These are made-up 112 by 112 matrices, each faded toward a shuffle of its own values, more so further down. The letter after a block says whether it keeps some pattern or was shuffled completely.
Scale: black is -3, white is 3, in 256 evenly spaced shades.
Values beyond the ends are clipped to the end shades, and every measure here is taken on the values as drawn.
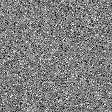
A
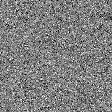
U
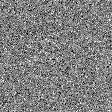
A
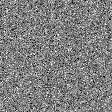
A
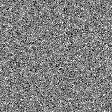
U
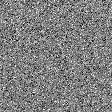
A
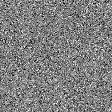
U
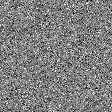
A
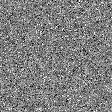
A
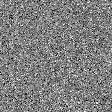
U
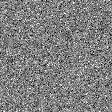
A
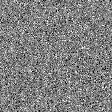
U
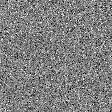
A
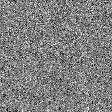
A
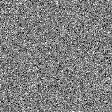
U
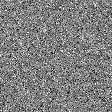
A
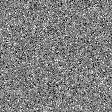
A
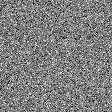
A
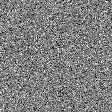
A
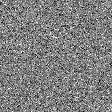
A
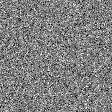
A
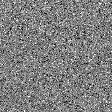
U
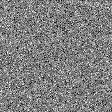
U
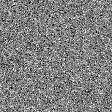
U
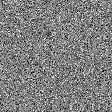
U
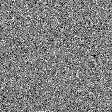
U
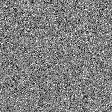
U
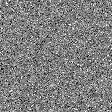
A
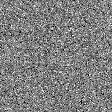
U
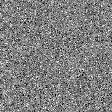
U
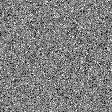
U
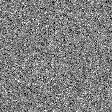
U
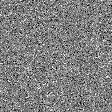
U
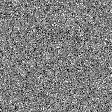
U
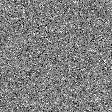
A
